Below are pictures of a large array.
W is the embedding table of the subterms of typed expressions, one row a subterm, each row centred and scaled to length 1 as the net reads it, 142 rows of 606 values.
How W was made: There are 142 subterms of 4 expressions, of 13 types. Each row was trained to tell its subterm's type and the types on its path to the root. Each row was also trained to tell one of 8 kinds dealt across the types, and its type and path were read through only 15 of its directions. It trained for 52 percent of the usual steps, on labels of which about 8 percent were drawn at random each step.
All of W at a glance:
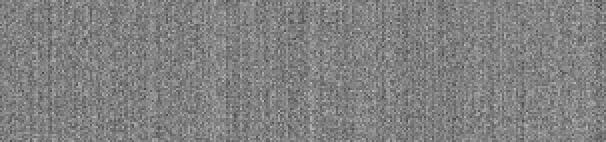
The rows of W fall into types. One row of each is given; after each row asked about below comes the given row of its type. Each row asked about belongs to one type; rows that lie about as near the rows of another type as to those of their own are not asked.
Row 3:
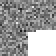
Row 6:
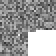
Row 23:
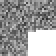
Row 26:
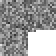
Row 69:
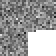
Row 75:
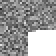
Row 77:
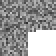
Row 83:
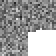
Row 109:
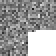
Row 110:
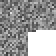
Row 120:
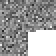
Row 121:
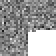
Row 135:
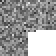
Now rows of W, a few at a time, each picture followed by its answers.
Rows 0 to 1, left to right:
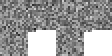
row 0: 26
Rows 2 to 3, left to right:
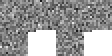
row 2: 6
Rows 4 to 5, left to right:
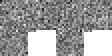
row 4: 75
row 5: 3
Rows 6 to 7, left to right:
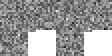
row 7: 69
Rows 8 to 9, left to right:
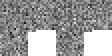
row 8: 69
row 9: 3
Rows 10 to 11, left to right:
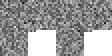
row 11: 3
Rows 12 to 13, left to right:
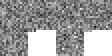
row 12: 23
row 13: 109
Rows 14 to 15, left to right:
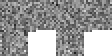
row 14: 121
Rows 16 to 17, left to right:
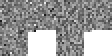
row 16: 110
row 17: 135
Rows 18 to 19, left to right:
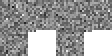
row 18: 3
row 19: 77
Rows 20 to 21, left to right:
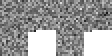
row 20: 77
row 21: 26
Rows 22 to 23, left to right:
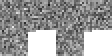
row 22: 109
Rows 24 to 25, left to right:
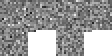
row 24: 120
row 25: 135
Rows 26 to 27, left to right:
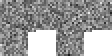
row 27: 83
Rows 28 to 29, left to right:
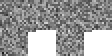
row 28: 110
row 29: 77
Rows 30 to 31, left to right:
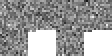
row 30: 23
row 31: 69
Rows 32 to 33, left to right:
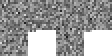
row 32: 26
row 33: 69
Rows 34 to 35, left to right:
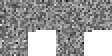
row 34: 121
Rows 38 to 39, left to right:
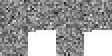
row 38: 83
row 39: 135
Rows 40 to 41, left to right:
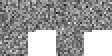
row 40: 83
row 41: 110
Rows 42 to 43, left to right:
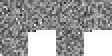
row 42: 110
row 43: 135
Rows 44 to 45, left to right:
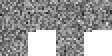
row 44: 121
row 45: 69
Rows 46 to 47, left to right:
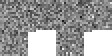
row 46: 26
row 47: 69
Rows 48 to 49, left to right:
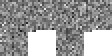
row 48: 77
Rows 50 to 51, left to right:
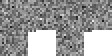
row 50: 3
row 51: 77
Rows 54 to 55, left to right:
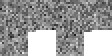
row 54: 69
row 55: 75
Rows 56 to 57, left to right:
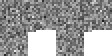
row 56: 3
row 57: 135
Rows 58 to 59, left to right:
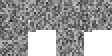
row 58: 3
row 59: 26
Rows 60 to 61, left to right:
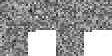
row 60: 75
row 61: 77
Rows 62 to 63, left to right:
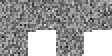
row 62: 120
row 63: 109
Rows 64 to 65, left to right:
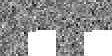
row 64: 121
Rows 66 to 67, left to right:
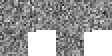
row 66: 77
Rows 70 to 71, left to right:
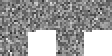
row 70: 135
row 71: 6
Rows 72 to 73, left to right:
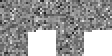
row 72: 110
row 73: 110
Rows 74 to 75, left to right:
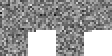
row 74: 23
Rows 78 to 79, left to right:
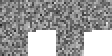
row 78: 77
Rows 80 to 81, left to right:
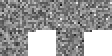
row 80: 23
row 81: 120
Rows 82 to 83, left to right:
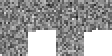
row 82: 83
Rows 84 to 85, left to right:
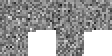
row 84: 83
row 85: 3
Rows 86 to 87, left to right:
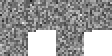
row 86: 26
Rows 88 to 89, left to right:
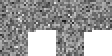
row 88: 75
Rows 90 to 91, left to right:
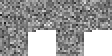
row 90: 121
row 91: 6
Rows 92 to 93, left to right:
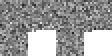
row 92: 23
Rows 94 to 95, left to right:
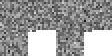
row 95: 121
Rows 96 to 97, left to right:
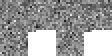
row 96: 69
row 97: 75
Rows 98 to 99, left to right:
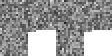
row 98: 109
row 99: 121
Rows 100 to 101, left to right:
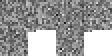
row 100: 135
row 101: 3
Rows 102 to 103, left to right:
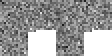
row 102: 26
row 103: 83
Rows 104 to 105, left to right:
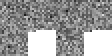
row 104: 69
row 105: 77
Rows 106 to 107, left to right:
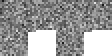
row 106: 75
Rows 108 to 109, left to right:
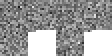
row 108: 77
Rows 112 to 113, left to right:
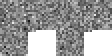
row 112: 83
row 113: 3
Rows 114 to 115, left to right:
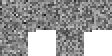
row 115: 77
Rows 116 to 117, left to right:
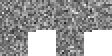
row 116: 121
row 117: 110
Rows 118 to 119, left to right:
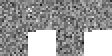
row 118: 3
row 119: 110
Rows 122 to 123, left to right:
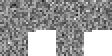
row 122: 26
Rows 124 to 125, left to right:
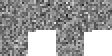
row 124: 121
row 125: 23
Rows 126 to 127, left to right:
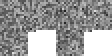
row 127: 121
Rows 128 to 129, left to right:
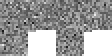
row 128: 26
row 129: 109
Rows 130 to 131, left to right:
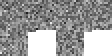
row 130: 23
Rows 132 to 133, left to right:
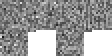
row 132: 109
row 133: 6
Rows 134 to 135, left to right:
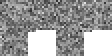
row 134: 75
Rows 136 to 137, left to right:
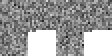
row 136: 121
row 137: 26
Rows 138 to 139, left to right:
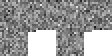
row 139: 120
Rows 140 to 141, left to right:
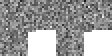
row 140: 23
